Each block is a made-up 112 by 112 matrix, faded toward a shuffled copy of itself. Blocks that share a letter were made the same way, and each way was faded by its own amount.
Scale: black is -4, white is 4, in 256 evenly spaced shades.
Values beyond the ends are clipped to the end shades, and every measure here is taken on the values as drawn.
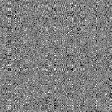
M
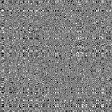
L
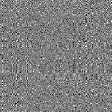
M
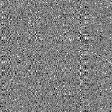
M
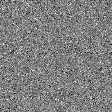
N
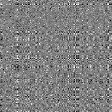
L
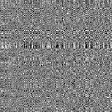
L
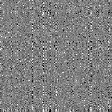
M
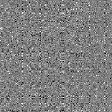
M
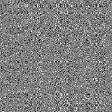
M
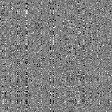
M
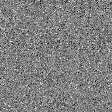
N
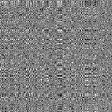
L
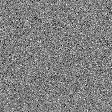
N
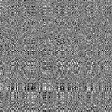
L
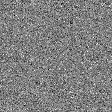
N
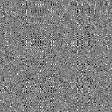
M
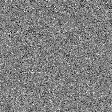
N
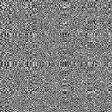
L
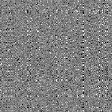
M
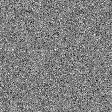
N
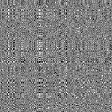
L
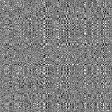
L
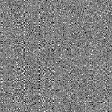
M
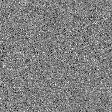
N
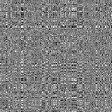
L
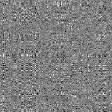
M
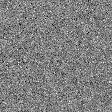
N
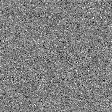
N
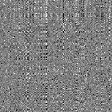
M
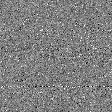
N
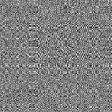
L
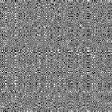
L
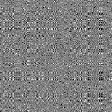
L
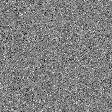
N
